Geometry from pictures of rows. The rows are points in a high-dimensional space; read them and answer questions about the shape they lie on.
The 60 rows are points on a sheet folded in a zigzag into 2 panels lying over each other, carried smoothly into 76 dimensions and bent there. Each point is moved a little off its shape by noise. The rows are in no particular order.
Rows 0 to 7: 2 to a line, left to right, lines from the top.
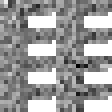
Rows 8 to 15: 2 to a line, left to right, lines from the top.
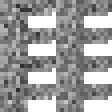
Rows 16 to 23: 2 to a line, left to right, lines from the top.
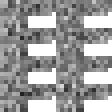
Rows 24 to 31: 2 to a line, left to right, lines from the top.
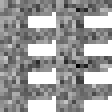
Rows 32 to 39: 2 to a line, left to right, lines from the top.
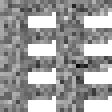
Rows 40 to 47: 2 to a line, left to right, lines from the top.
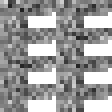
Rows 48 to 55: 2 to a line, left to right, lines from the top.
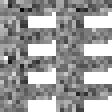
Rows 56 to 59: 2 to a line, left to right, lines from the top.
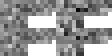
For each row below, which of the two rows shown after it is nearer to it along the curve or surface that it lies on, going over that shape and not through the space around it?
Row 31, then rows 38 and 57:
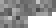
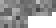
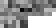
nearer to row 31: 38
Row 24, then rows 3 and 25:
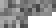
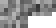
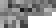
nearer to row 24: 25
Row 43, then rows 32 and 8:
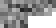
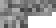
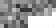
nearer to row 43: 32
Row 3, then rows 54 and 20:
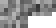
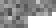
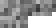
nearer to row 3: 20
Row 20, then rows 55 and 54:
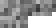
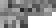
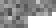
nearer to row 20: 54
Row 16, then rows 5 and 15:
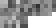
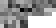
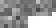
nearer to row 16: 5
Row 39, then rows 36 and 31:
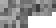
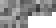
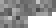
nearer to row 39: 36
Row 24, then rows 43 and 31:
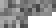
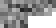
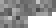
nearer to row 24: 43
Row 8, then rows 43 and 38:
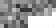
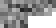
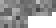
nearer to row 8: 38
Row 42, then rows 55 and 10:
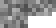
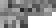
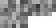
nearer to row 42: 55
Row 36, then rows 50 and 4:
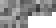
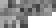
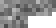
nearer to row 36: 4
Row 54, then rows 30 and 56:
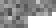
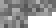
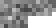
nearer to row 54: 56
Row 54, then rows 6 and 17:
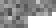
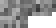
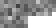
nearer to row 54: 17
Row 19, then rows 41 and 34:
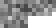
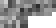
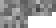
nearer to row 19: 34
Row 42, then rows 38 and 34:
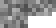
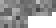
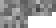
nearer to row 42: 34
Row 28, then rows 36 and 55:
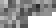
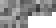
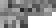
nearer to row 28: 36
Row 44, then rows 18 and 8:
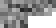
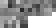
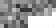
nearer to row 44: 18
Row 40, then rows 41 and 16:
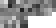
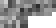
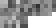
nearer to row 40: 16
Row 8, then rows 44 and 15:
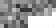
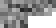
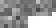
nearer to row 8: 15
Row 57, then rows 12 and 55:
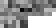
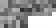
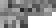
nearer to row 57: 12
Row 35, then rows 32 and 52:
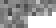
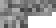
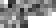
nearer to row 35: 32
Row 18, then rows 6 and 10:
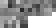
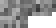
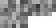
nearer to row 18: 10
